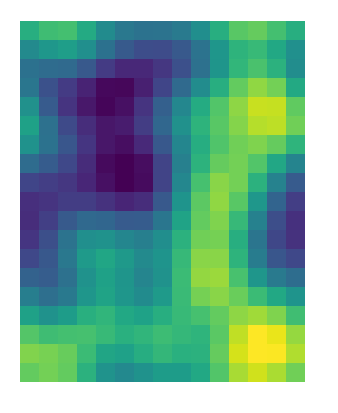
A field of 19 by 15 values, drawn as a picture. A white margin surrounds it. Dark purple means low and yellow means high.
Lone odd cells: none. Ninth with the highest average: bottom right. Calmest part: bottom middle.
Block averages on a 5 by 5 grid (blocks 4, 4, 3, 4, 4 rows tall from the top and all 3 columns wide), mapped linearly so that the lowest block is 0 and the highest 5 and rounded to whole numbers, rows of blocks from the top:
21134
20144
11242
23342
43345
